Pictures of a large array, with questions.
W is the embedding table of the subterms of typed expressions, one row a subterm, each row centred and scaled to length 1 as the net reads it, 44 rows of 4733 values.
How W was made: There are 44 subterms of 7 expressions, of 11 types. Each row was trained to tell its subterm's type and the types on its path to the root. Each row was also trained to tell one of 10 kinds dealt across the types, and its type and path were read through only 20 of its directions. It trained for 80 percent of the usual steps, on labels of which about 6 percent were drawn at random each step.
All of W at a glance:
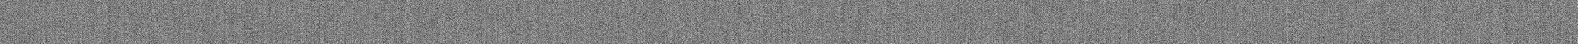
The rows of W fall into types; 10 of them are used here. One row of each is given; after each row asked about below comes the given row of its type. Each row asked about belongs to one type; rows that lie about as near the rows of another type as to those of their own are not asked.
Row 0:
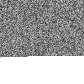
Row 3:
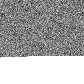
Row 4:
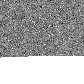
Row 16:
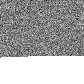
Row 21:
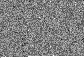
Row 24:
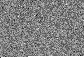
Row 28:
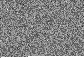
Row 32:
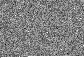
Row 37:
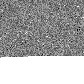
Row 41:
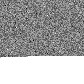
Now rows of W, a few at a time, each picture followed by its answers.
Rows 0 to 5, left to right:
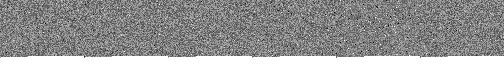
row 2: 37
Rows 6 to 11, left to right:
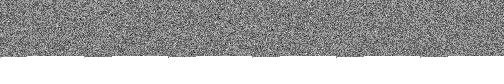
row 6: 0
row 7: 16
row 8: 4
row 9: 28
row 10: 16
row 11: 28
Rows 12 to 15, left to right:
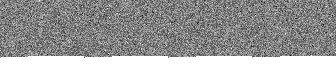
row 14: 4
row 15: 32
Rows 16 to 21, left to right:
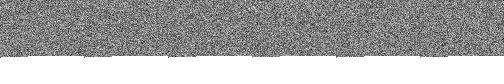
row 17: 4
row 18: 4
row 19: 28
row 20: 32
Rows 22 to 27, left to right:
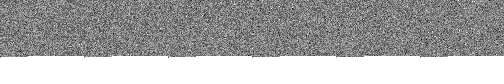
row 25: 3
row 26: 21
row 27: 3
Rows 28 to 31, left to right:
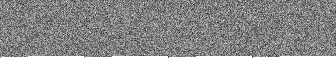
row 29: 28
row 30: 24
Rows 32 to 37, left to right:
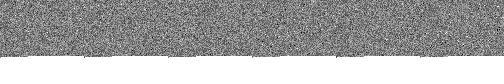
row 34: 16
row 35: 3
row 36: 32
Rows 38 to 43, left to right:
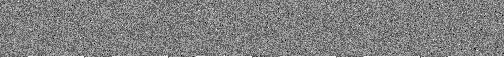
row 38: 32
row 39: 3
